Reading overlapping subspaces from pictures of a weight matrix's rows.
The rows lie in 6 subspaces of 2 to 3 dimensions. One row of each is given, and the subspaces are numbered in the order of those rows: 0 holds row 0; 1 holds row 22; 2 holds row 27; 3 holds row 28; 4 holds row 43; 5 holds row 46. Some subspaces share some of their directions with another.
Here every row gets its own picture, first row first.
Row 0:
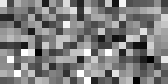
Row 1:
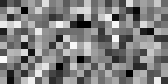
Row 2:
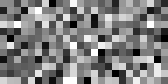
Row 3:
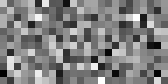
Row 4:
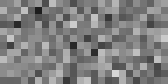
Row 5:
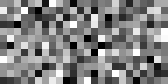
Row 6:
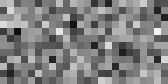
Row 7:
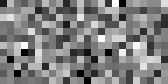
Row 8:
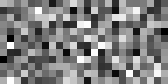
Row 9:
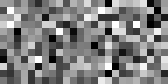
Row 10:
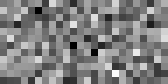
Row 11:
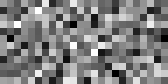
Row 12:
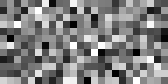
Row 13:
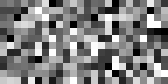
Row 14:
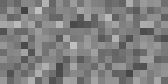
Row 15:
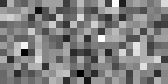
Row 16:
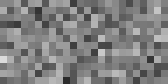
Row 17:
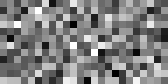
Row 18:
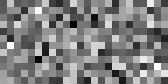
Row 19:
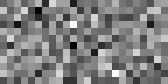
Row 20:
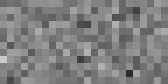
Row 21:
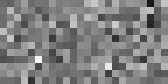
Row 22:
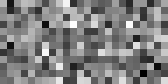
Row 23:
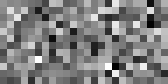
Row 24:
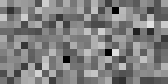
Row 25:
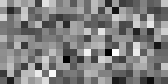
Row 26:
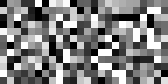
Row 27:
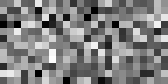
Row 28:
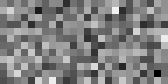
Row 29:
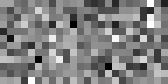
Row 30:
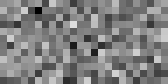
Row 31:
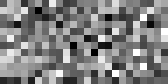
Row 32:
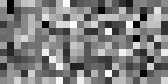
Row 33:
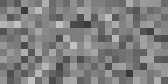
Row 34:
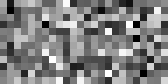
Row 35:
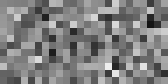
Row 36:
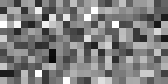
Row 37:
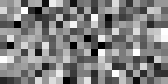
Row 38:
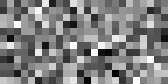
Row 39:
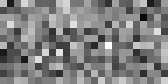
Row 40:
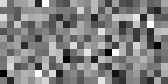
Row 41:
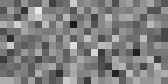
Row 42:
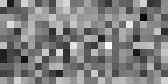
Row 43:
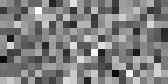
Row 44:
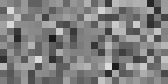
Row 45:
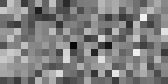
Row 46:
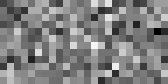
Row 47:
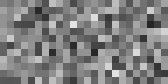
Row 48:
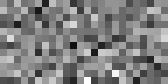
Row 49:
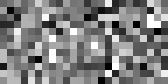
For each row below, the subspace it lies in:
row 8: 4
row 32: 1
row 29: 5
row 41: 3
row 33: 4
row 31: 1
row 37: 5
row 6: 5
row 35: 2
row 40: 3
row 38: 0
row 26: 3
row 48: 0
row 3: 3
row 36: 2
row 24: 3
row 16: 5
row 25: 3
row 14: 4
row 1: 4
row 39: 1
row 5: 5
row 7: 0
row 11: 3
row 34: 1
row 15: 0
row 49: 2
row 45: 1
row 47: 2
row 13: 2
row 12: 0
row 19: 3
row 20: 4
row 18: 1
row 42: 1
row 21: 5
